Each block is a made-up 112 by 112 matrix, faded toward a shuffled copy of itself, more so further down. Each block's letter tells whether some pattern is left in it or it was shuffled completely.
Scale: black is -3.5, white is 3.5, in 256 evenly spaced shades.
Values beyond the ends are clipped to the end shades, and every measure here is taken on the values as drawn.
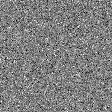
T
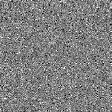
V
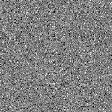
V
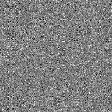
V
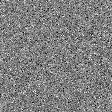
T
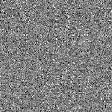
V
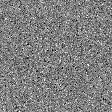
T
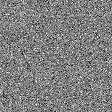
T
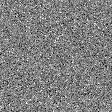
T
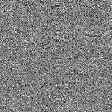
V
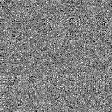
V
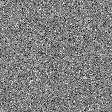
T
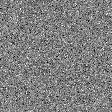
T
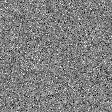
T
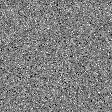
T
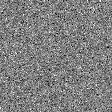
T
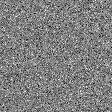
T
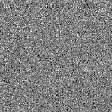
V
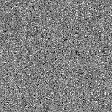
V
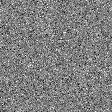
T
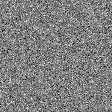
T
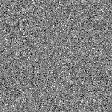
V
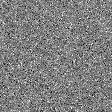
T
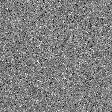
T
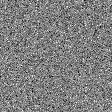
T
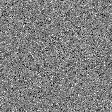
T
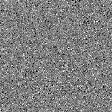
V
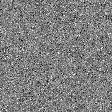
T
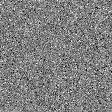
T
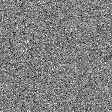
T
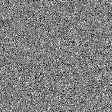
V
